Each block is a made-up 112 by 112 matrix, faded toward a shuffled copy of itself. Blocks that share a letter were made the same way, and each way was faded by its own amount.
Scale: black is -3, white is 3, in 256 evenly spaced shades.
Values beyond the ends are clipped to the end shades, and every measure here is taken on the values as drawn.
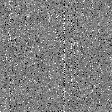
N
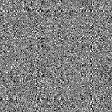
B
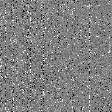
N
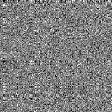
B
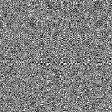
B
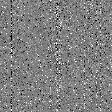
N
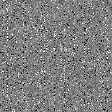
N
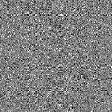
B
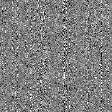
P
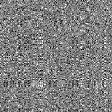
B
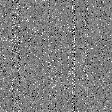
N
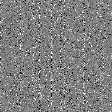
N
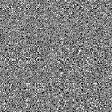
B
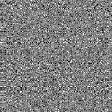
B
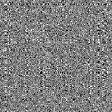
B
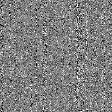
P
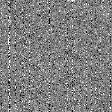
P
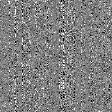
P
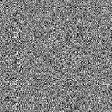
B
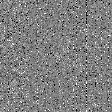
N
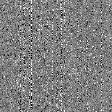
P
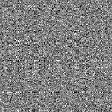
B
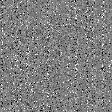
N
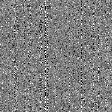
P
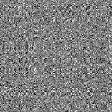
B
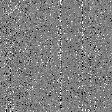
N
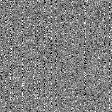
P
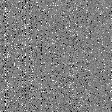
N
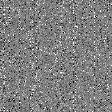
N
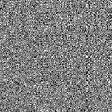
B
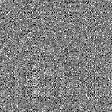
B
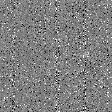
N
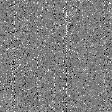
N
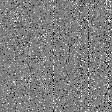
N
